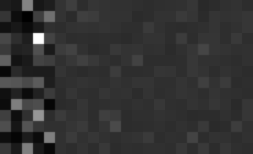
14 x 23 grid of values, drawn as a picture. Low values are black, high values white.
The right part is calmer, past a seam about 20% of the way across. Most values sit low, with a long tail of high ones. No overall slope runs across the table. Overall the values sit about 20% of the way up the scale. The top middle is the calmest part.
